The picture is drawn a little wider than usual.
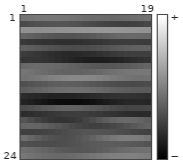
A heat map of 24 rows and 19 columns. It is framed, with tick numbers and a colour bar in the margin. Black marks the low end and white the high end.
Average level on the scale: 30%. Calmest part: bottom middle. Slope: none. Grain: streaks across.
